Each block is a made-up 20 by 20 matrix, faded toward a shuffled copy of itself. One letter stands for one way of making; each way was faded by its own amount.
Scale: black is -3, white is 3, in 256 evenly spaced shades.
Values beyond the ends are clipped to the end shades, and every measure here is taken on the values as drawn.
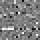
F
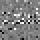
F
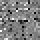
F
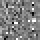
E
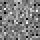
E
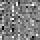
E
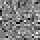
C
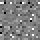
F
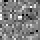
C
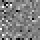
C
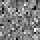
E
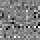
F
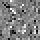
C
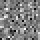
F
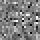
C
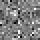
C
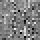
E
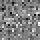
F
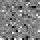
F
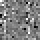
E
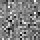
E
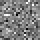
F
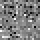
F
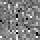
E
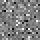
F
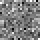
F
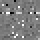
F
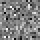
F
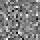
E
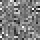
C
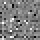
F
